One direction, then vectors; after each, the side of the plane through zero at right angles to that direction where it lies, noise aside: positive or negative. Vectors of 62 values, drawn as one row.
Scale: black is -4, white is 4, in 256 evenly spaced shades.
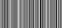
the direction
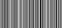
positive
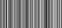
negative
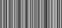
negative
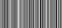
positive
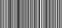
negative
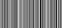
positive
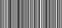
negative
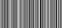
positive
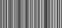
negative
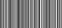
negative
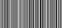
positive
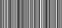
negative
